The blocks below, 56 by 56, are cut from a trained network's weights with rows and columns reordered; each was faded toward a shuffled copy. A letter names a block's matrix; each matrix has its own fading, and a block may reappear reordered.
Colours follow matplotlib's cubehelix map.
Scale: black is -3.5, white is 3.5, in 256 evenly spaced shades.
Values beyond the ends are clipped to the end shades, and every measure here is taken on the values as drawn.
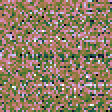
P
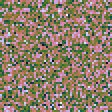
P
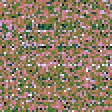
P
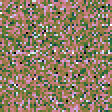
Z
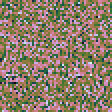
P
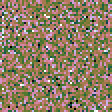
Z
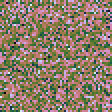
P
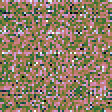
P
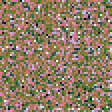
Z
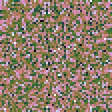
P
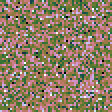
Z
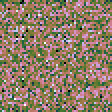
P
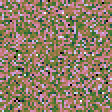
Z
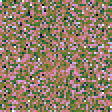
Z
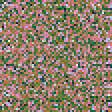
P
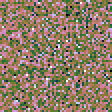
Z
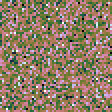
Z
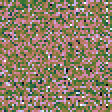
P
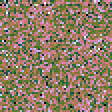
Z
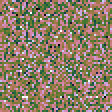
Z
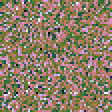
Z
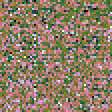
P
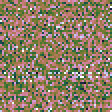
P
